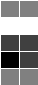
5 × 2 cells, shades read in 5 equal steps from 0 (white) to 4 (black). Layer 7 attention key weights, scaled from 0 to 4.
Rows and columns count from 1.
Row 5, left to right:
2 2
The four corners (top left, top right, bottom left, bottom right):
2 2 2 2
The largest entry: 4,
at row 4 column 1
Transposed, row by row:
2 0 3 4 2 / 2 0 3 3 2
